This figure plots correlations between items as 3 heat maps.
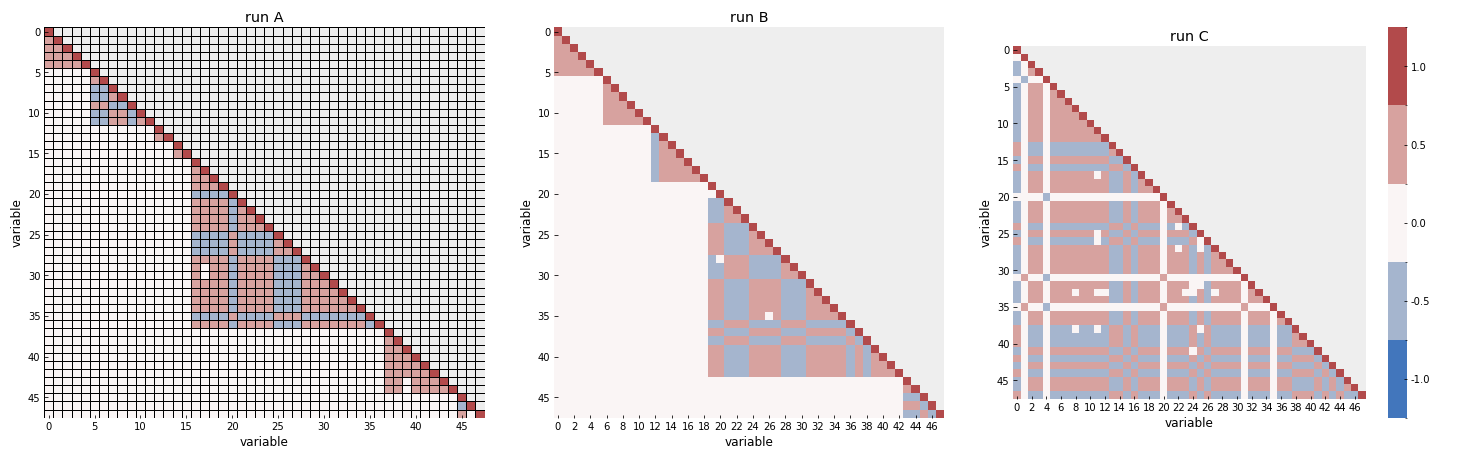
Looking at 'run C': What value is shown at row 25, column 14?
-0.5
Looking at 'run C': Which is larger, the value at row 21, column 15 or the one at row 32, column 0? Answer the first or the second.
the first
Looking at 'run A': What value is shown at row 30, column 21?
0.5
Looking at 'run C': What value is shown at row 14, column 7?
-0.5
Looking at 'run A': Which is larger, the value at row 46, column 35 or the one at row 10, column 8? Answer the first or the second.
the second
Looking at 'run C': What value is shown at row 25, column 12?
0.5
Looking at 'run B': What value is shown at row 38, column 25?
-0.5
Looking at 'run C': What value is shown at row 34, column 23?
0.5
